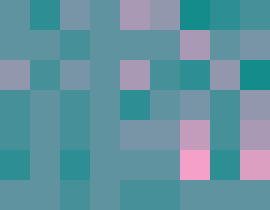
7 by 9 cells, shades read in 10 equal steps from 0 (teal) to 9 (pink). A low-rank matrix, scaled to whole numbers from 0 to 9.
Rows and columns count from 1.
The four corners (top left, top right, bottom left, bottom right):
3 2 3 3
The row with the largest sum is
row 5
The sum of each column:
19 18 17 21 25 22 30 17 28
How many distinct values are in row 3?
7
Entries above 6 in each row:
0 0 0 0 1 2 0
